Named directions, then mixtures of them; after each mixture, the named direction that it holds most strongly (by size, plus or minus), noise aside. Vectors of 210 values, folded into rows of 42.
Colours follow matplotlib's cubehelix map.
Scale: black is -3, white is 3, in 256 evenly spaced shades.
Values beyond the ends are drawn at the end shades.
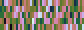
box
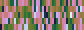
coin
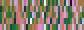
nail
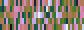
box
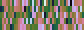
nail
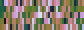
box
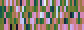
box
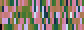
coin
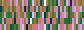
nail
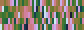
coin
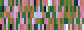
box
